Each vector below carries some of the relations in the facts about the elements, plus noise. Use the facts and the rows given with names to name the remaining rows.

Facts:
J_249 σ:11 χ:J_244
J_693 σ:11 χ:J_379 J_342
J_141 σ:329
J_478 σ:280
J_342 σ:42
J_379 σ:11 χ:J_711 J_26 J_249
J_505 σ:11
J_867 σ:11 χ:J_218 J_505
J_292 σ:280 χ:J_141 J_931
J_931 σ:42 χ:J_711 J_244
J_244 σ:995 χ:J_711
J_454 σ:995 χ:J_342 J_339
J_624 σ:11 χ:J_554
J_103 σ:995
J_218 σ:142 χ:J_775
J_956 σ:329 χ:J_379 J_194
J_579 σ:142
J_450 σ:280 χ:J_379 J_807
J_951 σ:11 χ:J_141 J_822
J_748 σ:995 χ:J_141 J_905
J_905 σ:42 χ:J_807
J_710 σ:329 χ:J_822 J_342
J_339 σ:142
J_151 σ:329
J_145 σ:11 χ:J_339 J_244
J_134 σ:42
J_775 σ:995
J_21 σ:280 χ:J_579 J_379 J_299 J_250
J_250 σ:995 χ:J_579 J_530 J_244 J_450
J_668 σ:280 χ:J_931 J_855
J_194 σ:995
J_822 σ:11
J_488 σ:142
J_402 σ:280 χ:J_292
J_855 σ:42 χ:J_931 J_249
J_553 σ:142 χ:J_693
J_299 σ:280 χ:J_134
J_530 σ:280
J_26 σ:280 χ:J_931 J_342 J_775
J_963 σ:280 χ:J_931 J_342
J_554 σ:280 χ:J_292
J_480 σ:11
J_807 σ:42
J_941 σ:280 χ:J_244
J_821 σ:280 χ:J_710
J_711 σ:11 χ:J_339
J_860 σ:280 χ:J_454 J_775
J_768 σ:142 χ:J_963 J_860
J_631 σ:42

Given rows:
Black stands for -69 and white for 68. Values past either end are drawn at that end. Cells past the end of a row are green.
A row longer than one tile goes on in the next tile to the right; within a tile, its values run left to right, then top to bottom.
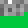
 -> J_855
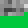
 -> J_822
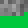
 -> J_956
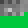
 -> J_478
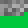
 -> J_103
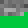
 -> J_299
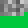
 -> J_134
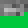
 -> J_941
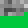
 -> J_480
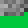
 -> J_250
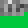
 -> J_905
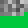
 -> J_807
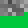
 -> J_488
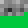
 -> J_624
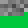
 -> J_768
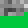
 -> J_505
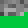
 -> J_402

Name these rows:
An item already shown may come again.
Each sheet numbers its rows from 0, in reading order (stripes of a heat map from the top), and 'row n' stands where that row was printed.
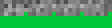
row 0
J_26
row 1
J_151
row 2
J_151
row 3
J_956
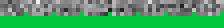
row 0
J_339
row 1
J_931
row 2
J_867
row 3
J_244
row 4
J_379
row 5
J_905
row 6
J_218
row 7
J_807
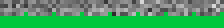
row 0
J_860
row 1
J_553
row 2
J_821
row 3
J_963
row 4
J_554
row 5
J_249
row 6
J_710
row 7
J_775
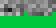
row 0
J_693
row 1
J_748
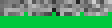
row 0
J_668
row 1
J_244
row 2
J_292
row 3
J_342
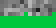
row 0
J_668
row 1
J_379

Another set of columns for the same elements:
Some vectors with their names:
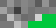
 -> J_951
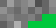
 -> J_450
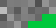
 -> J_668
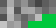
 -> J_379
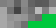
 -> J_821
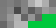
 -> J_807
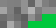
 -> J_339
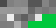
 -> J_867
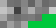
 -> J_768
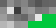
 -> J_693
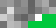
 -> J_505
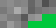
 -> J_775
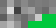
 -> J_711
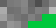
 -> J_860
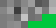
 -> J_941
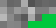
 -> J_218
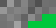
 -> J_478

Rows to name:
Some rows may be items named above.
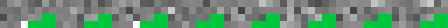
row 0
J_956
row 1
J_775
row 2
J_710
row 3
J_668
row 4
J_931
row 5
J_379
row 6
J_931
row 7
J_244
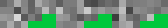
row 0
J_342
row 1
J_553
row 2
J_249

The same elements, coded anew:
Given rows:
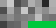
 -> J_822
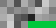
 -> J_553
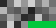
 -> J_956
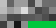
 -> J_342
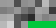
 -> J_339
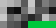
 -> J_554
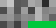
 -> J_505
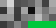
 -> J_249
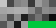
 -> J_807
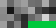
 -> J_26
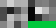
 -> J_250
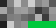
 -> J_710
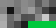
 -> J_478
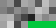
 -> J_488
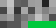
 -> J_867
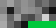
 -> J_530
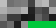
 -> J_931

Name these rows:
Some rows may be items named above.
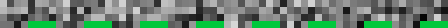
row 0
J_855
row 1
J_379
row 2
J_693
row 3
J_931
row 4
J_339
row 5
J_956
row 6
J_821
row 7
J_941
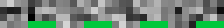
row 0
J_244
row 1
J_768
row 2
J_218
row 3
J_821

